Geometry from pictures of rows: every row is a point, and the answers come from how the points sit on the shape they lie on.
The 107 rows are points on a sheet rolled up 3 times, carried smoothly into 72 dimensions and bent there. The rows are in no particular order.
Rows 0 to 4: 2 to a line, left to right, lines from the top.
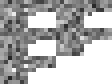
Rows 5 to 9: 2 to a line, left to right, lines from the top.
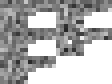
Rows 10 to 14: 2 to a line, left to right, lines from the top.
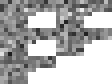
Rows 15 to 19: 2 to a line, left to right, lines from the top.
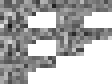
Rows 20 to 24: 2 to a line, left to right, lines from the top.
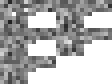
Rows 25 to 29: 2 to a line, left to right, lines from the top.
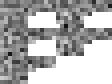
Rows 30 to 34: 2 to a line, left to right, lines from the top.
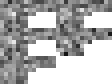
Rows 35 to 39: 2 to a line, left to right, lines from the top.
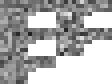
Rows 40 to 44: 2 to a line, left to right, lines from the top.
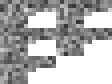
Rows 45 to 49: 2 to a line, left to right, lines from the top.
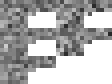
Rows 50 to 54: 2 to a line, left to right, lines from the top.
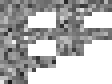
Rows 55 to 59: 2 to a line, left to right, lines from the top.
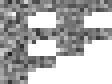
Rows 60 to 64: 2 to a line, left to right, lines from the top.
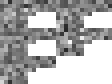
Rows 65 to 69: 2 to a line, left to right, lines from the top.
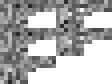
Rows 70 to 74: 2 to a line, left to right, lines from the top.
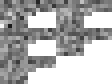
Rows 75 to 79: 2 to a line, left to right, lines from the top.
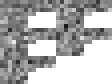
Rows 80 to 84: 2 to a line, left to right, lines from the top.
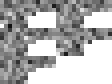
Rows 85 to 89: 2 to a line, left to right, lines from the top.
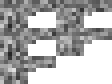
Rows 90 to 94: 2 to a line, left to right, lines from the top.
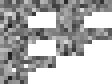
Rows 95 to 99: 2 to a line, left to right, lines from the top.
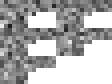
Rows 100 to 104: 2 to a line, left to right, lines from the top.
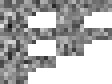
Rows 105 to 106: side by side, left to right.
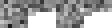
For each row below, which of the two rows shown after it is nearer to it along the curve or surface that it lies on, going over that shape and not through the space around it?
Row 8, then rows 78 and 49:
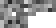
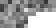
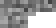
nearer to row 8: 78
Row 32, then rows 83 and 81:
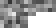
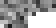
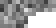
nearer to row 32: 81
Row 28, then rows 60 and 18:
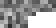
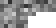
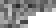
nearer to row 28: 60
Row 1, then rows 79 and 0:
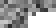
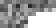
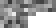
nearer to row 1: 79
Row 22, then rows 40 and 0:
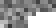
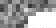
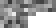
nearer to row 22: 0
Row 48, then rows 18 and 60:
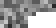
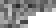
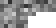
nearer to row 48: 60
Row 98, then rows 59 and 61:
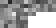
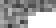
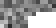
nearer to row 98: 61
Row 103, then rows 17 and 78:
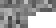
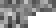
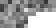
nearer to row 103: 17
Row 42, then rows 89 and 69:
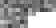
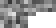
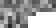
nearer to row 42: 69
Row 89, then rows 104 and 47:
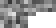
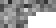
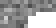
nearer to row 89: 104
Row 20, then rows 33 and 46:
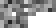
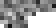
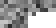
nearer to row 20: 33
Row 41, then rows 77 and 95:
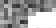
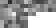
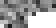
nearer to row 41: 95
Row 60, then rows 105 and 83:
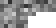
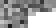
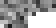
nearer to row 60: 105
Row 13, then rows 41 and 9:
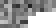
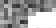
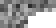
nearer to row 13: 41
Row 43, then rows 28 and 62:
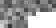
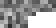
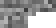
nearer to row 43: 28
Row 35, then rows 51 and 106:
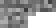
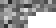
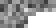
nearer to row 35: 106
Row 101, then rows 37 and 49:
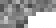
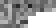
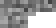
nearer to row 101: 49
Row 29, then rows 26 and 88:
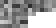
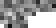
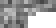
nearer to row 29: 26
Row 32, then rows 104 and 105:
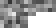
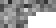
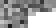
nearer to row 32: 104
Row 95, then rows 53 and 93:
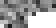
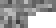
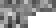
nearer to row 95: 93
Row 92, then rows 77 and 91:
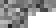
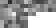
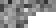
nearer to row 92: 91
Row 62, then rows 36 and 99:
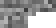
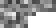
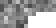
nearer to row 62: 99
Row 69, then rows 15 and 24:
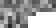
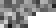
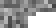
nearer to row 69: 24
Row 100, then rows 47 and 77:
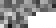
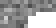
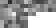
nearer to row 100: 77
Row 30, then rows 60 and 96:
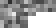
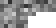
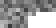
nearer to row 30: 60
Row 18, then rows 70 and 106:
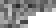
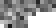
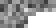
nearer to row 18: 106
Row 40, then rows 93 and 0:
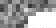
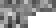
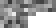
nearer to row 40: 0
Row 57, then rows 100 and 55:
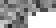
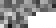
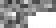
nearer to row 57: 100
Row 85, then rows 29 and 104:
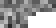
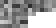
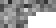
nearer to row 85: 104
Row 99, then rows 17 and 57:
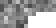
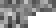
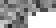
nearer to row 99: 17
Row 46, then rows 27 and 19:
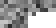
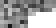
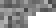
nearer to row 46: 27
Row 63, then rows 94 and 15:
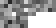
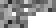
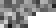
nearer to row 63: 94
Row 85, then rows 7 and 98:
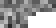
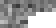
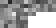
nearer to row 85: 98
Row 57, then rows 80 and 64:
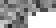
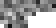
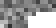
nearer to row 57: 80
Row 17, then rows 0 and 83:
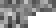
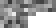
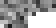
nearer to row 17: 0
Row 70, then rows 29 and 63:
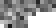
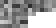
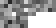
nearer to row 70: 29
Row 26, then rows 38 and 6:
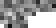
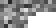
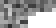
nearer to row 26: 6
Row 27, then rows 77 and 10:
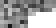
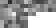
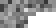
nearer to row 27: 10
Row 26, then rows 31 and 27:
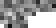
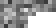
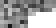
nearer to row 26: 27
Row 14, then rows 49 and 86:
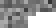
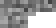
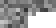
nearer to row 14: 49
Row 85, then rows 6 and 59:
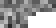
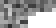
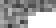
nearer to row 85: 59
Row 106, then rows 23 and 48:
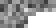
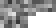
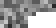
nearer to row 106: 23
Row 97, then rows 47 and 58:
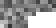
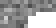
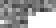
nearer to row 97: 58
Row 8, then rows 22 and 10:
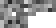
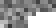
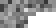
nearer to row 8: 10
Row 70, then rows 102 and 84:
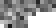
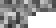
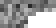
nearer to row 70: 102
